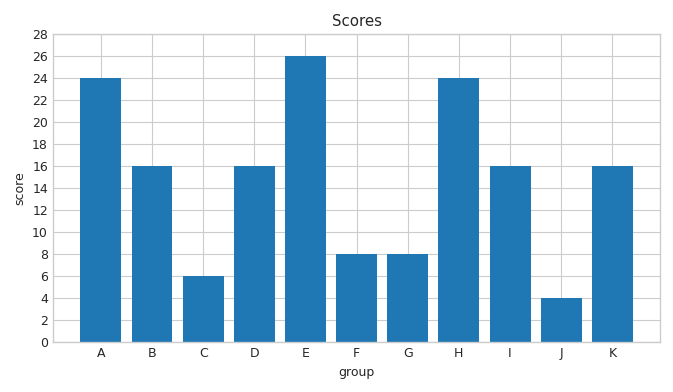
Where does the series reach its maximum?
E
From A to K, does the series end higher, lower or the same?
lower
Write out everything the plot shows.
Title: Scores
x-axis: group, ticks A B C D E F G H I J K
y-axis: score, ticks 0 2 4 6 8 10 12 14 16 18 20 22 24 26 28
Values:
24 16 6 16 26 8 8 24 16 4 16
